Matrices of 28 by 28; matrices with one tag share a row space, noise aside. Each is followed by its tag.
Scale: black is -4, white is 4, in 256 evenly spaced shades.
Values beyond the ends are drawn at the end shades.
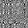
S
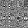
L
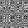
L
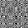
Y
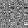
L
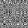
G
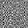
S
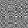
Y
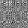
G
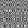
G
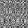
G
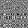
G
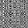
S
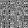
L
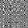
S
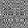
S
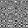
Y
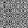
G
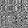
Y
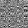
L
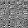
L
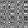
L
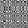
G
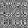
G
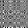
S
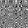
Y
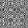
S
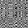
Y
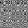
G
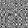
Y
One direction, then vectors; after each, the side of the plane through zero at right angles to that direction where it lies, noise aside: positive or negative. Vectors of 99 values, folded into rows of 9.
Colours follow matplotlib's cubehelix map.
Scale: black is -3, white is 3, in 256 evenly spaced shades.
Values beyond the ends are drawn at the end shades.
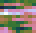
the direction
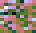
negative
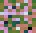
positive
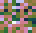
negative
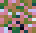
positive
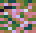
positive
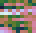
positive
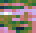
positive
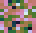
positive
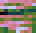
negative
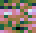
positive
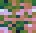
positive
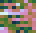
positive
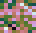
positive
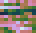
negative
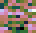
positive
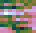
positive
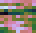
negative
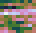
positive
